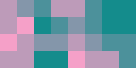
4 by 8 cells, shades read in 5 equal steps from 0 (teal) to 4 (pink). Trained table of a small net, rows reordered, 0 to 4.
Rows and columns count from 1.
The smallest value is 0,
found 7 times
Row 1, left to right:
3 2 1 3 3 1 0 0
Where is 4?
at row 2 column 2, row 3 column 1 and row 4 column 5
